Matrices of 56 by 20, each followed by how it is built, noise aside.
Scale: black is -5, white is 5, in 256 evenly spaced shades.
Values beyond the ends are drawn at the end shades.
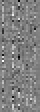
uneven columns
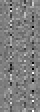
uneven columns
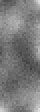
smooth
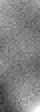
smooth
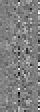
uneven columns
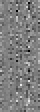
uneven columns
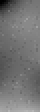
smooth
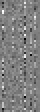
uneven columns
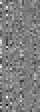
uneven columns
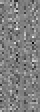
uneven columns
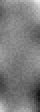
smooth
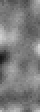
smooth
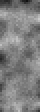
smooth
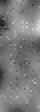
smooth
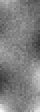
smooth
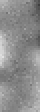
smooth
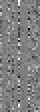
uneven columns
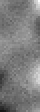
smooth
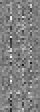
uneven columns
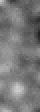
smooth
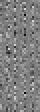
uneven columns
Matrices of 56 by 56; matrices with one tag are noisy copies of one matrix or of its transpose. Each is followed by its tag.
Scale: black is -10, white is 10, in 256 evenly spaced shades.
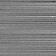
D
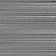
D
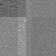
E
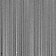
D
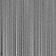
D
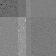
E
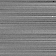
D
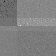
E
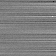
D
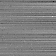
D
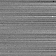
D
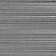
D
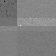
E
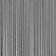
D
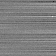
D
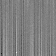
D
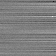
D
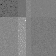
E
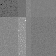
E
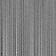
D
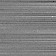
D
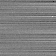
D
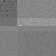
E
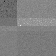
E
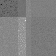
E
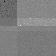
E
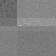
E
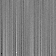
D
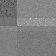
E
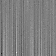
D
